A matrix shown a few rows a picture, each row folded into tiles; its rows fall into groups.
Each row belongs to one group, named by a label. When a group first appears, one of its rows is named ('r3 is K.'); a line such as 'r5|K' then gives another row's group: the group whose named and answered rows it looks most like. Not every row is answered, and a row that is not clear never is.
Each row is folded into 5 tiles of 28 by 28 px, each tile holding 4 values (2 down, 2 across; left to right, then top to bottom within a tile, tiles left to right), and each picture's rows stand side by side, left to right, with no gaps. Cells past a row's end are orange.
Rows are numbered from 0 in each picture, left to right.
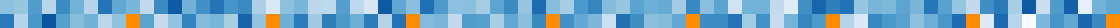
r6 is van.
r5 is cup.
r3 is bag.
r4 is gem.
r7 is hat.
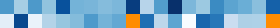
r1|gem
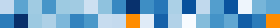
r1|hat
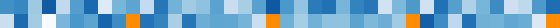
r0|hat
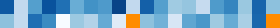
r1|bag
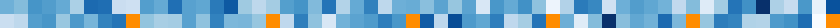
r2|hat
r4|van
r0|van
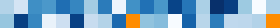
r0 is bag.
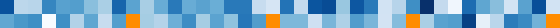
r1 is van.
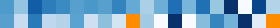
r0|gem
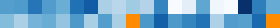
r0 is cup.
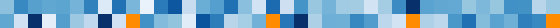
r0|cup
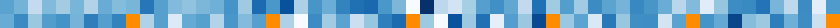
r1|bag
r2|van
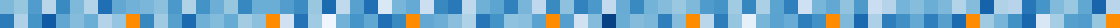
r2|hat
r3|gem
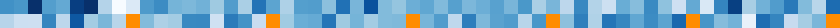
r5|gem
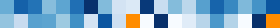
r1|bag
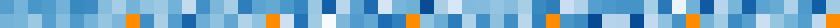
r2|hat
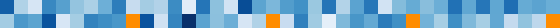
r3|gem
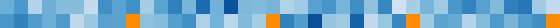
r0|cup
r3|van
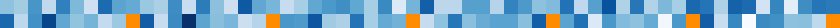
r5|gem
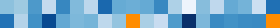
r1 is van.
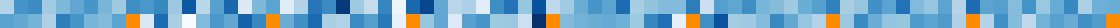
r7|hat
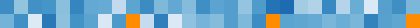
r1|bag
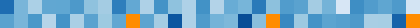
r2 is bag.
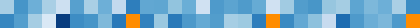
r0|gem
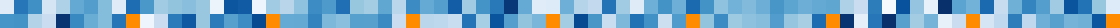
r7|van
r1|van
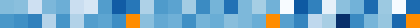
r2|gem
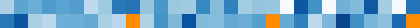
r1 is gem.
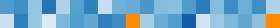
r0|hat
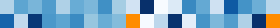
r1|van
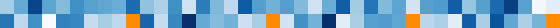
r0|gem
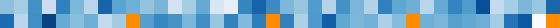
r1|cup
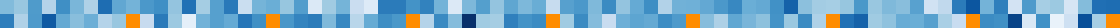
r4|hat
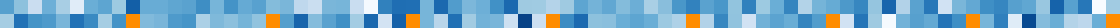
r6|hat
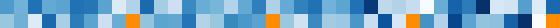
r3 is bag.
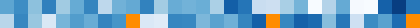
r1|van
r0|hat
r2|cup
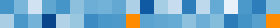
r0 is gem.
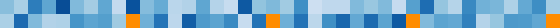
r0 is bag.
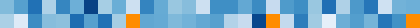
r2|hat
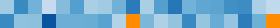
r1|van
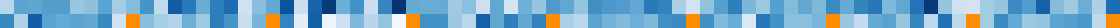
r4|van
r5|gem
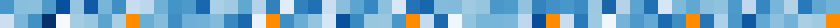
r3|bag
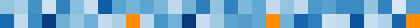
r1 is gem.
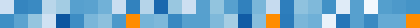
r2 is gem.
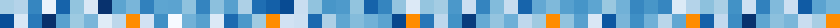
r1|bag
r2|van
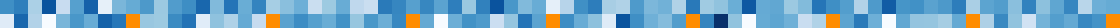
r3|van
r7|hat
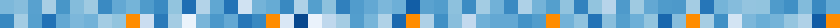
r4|cup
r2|bag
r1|hat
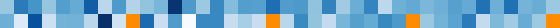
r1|gem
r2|hat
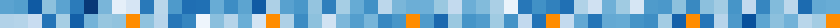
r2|hat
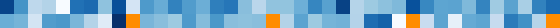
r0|bag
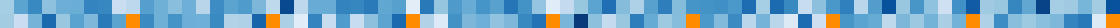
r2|van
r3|van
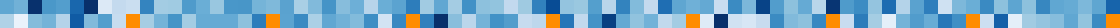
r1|van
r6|hat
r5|bag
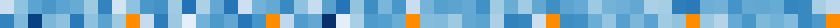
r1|hat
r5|van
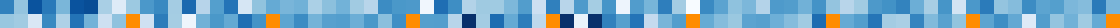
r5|bag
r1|hat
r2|cup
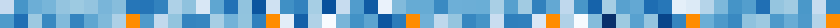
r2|hat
